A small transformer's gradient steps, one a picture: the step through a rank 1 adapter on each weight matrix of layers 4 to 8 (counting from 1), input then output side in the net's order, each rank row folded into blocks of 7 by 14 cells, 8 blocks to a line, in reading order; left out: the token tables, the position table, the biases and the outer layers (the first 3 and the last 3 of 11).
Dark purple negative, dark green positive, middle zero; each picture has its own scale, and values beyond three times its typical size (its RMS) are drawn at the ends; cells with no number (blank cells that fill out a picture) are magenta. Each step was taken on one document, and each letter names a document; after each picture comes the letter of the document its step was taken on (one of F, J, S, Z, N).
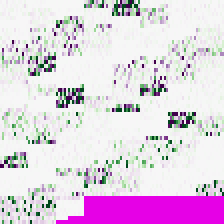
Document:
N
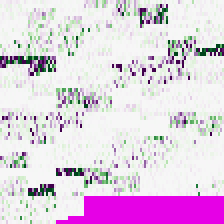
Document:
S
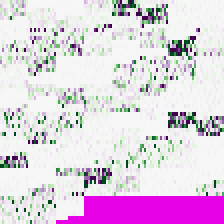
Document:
N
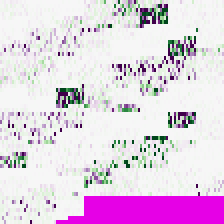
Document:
S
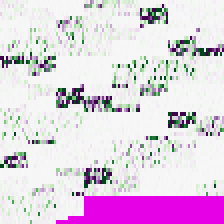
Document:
N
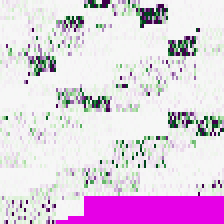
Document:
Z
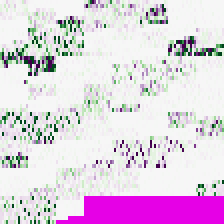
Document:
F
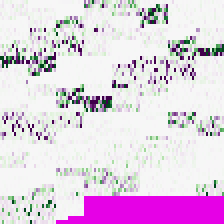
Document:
N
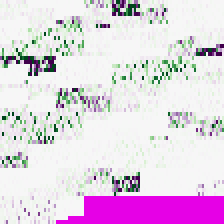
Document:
F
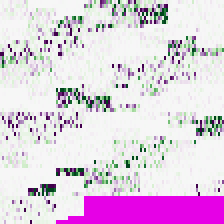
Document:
S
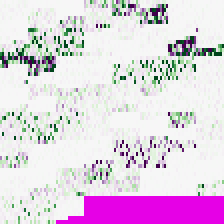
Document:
F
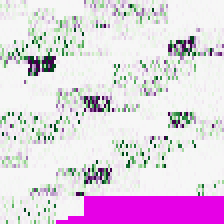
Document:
F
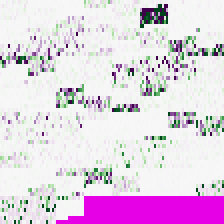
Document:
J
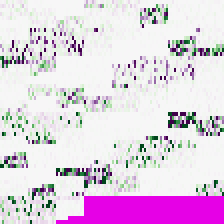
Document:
N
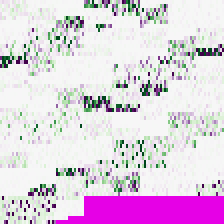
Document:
Z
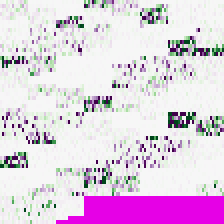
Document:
N
